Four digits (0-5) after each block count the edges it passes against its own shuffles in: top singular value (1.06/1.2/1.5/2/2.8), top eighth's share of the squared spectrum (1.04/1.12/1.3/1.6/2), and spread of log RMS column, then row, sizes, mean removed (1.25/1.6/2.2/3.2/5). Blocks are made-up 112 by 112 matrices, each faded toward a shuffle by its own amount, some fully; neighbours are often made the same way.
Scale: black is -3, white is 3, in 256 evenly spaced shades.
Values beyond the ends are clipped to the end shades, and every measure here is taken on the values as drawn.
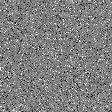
2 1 0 0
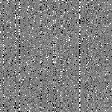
4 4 3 1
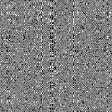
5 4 3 1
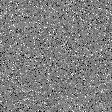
2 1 0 0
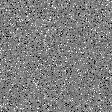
2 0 0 0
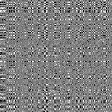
5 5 4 4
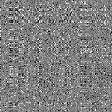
5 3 3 3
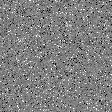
2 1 0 0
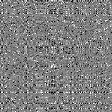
5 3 2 3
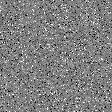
2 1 0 0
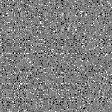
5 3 2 2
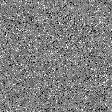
3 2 0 1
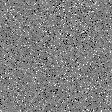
0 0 0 0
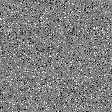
2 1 0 0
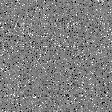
3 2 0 1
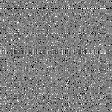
5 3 2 3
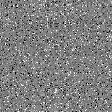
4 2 1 1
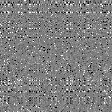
5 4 2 3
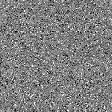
3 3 1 1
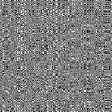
5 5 4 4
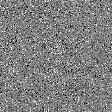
3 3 1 1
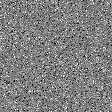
0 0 0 0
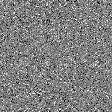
3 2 1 1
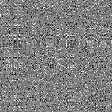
4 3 2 2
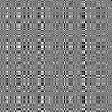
5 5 5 5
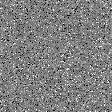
3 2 0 0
